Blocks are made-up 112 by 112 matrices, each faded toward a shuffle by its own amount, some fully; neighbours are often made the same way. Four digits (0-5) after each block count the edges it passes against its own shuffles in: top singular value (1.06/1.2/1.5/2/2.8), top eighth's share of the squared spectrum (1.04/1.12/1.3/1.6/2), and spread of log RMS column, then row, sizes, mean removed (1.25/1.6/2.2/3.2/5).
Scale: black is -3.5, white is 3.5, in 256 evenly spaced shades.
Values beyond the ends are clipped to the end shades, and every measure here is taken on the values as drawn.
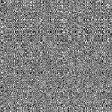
5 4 3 3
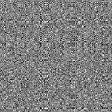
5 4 3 3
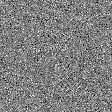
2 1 0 0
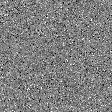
0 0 0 0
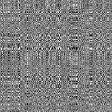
5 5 4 4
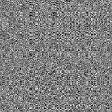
5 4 3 3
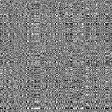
5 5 3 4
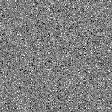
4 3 1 1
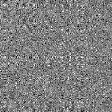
4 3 2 2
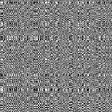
5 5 4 4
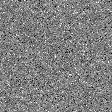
0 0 0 0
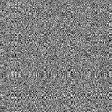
5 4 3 3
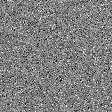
1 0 0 0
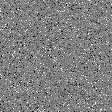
2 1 0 0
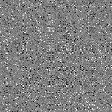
4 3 2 2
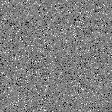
3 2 0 0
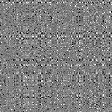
5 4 3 3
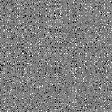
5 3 2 2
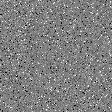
2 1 0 0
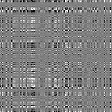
5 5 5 5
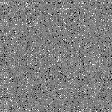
4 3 2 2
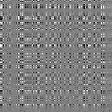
5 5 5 5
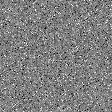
0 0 0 0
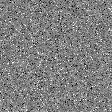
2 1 0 0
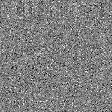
3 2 1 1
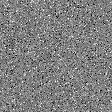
2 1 0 0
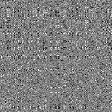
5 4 3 3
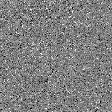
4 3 1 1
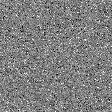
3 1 0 0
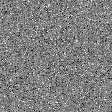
2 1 0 0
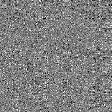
4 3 2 2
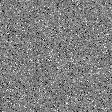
1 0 0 0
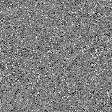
3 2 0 0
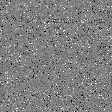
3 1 0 1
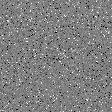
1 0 0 0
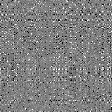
5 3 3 3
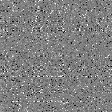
4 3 1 2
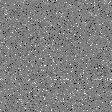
2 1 0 0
